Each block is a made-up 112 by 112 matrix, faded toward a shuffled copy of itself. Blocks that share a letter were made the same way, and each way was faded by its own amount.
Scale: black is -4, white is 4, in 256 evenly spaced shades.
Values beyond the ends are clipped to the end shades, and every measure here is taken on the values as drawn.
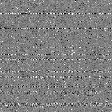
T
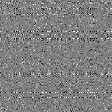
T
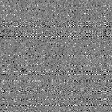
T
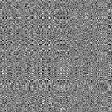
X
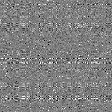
T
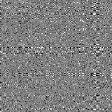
T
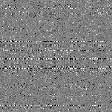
T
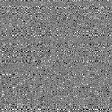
T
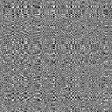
X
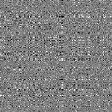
T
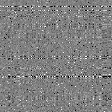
T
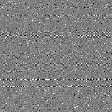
T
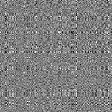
X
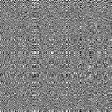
X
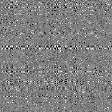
T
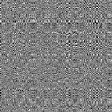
X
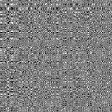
X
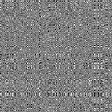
X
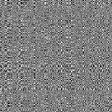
X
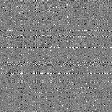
T
